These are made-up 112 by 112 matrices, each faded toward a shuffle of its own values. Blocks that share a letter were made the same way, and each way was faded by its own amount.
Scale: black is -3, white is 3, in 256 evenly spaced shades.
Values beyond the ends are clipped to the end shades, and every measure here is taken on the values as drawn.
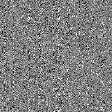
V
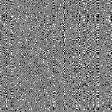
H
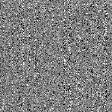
V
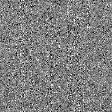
V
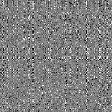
H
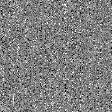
V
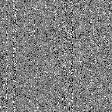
V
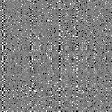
H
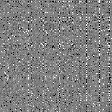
H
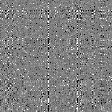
H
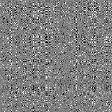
H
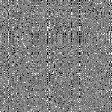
H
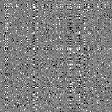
H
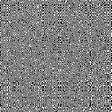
H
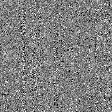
V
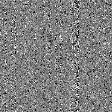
V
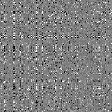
H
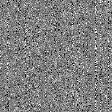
V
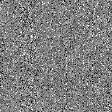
V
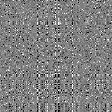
H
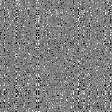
H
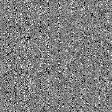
V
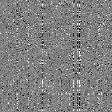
H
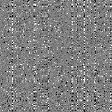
H
